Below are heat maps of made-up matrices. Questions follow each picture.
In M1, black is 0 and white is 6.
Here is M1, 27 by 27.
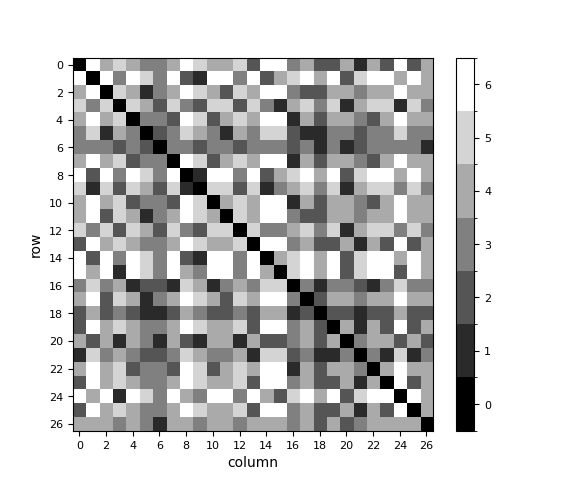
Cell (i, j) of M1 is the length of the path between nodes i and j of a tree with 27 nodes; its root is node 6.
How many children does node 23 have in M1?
0
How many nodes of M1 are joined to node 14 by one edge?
1
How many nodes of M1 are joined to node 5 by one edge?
4
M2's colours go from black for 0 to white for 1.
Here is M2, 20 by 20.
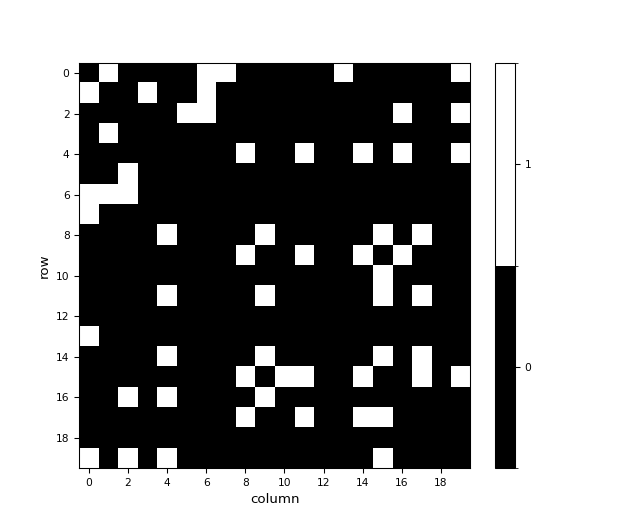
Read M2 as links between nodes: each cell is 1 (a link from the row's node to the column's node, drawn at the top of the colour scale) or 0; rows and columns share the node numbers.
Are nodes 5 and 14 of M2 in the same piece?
yes
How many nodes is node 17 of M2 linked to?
4
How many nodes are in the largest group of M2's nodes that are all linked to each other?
3
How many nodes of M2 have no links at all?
2
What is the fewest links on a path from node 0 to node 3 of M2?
2
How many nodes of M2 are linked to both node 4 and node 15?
4
